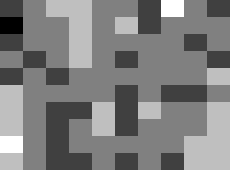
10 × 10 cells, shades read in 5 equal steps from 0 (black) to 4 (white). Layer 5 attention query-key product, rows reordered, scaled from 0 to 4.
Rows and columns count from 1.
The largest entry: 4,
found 2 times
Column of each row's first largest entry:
8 4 4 4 10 1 1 1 1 1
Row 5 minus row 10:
-2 0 0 1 0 1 0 1 -1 0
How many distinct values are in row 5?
3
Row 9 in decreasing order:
4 3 3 2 2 2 2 2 2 1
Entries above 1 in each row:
7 8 8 7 8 7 7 8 9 6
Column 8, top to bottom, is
4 2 2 2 2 1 2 2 2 1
